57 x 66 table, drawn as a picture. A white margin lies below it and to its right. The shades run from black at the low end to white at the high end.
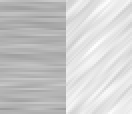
The table splits into one row of 2 panels. Panel 1,1: high, streaked across, faint in contrast. Panel 1,2: very high, slanting up to the right, faint in contrast.
